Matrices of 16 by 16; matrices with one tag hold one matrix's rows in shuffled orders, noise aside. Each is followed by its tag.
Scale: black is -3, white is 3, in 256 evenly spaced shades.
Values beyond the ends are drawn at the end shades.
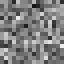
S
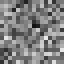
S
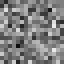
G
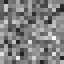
G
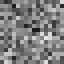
S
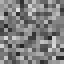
G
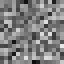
S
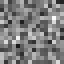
G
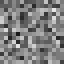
G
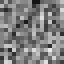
S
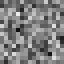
G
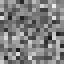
G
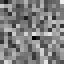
S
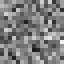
S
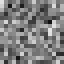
G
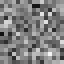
S
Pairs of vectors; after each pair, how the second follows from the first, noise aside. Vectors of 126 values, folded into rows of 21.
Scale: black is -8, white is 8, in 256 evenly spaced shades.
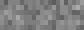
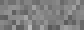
shuffled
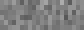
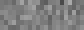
negated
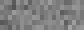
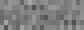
shuffled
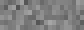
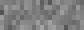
shuffled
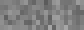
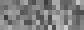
scaled up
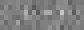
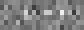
scaled up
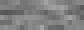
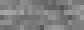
negated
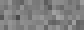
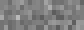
negated
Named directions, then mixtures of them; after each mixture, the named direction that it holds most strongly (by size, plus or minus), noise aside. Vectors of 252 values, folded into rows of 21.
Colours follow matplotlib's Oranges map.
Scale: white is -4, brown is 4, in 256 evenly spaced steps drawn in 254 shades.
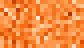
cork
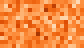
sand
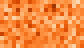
sand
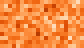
sand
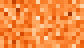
cork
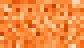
sand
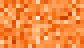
cork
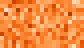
cork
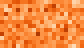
sand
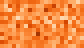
sand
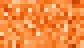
sand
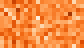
cork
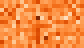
cork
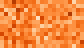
cork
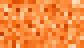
sand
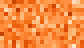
cork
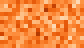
sand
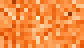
cork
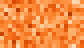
cork
